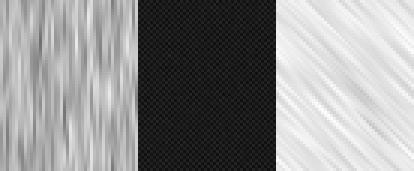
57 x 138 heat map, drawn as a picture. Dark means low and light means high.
The table splits into one row of 3 panels. Panel 1,1: high, streaked downward. Panel 1,2: very low, checkered, faint in contrast. Panel 1,3: very high, slanting down to the right, faint in contrast.
